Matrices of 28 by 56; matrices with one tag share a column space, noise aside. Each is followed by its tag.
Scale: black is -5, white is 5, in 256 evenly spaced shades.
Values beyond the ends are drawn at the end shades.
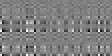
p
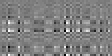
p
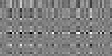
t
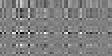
t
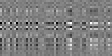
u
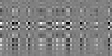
u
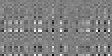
p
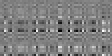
p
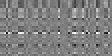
t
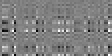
p
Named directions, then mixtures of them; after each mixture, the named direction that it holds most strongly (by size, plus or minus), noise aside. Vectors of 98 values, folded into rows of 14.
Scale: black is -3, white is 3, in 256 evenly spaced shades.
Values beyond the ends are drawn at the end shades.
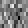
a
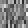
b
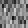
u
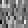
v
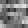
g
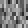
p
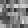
g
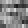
g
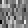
v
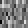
v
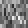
u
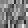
b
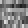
g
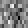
a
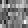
g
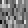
v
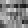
g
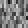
p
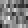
g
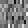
b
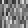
u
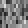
p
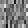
b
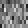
u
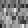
u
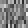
b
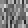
b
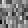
v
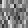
a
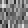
b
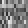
v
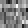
g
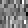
b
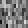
v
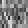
a
